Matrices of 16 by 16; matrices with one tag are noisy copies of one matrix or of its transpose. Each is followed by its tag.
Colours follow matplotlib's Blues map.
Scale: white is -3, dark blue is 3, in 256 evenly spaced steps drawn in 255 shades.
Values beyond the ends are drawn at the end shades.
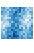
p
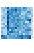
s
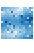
p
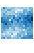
p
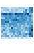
s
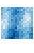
p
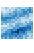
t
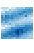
t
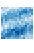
t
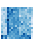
s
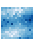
p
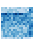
s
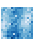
p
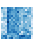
s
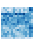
s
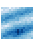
t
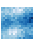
p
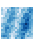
t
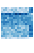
s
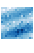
t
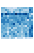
s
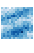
t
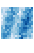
t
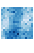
p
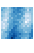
p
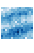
t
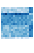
s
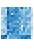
s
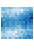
p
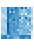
s
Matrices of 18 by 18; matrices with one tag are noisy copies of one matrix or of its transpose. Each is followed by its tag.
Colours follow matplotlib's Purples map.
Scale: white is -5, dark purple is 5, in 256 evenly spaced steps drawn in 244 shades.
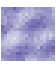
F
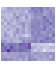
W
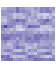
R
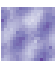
F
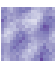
F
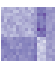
W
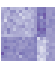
W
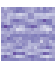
R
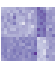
W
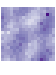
F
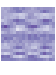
R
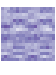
R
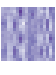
R
